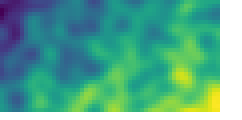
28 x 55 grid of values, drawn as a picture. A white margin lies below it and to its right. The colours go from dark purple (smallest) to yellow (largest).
Slope: up to the bottom right. Odd rows or columns: none. Ninth with the lowest average: top left. Ninth with the highest average: bottom right. Lone odd cells: none. Mirror symmetry: none.
